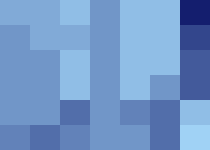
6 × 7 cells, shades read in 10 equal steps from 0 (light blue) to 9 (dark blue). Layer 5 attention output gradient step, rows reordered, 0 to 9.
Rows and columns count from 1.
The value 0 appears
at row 6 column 7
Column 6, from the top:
1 1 1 3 5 5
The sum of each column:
18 18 14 18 11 16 29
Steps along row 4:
same down up down up up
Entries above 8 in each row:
1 0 0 0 0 0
